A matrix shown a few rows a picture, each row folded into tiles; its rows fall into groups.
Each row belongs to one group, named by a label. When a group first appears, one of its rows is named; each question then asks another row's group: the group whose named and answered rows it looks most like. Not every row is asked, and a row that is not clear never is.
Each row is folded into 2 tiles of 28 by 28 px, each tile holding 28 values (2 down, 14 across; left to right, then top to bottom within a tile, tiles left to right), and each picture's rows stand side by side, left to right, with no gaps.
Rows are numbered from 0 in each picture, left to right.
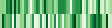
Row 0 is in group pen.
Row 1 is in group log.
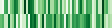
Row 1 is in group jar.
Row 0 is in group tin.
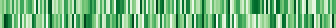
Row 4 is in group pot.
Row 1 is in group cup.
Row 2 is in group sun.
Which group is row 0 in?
sun
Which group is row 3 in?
cup
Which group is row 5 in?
pen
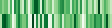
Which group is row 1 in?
log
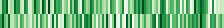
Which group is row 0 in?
pen
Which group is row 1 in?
cup
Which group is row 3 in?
cup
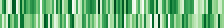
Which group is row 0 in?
pot
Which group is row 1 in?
pot
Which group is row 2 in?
pen
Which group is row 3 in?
log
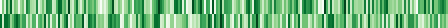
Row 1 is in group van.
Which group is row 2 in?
jar
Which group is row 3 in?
tin
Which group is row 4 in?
jar
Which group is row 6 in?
sun
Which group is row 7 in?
sun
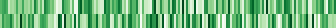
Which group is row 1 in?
tin
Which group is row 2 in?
log
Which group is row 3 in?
pen
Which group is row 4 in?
pot
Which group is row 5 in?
pen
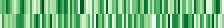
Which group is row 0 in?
log
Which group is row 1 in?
pen
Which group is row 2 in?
pot
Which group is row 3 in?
sun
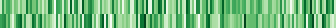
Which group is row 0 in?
sun
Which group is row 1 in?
cup
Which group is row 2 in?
jar
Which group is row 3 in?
van
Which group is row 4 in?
cup
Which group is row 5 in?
jar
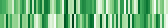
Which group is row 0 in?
jar
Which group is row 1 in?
cup
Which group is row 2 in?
cup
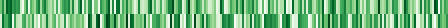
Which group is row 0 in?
pen
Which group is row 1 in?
tin
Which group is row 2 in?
pen
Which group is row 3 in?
van
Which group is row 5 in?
van
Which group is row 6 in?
sun
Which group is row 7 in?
pot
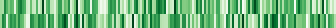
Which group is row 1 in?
van
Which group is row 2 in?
jar
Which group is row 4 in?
tin
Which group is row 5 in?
log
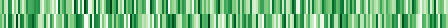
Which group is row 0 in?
cup
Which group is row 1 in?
van
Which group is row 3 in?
sun
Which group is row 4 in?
pen
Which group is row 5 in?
pot
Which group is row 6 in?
pen
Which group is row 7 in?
log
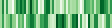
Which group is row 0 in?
jar
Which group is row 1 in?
sun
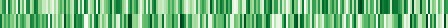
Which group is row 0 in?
cup
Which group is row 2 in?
log
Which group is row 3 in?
pot
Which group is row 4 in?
jar
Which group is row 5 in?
pot
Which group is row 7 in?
van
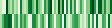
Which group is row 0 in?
sun
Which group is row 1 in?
pen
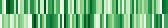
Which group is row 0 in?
tin
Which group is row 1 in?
cup
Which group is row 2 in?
van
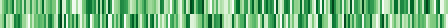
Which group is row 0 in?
log
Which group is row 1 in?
pot
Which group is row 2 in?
sun
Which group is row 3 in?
tin
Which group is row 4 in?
pot
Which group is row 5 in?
van
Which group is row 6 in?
cup
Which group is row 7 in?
cup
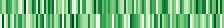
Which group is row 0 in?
tin
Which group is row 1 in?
pot
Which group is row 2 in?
van
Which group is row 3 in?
pot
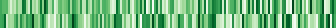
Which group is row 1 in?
log
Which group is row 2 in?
tin
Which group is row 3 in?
jar
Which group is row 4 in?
tin
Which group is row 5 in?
van
